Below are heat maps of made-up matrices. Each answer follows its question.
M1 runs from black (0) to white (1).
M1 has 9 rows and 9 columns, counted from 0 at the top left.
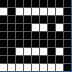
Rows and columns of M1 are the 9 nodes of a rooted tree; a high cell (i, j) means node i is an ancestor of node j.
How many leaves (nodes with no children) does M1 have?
5
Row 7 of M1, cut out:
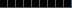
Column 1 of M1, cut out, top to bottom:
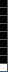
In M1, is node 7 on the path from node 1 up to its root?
no
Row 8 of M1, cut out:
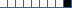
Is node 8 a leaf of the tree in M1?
no
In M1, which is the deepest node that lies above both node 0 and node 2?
1
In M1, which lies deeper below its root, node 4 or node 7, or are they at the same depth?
the same depth
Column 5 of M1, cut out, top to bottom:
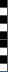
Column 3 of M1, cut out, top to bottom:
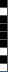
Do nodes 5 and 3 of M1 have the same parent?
no
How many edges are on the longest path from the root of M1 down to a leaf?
4
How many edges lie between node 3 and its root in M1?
3
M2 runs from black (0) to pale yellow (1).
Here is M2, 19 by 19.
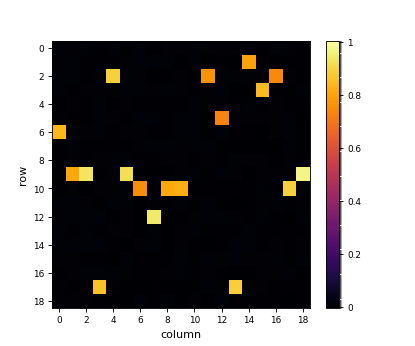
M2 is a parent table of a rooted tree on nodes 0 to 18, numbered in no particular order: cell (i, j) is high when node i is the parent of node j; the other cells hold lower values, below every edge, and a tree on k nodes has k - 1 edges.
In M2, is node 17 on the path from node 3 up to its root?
yes
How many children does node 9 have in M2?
4
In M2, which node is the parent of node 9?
10
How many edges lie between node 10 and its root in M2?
0
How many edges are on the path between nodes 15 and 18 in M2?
5
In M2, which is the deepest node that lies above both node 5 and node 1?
9
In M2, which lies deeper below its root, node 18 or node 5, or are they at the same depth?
the same depth
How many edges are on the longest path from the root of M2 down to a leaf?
4
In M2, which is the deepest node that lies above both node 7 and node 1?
9
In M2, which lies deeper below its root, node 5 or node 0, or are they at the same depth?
the same depth
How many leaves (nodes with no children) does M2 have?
10
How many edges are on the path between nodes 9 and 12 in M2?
2
